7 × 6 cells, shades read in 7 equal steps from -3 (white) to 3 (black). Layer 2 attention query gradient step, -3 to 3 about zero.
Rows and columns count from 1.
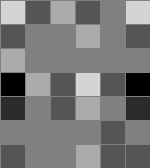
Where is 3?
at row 4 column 1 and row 4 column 6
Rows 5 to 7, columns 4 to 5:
-1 0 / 0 1 / -1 1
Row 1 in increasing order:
-2 -2 -1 0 1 1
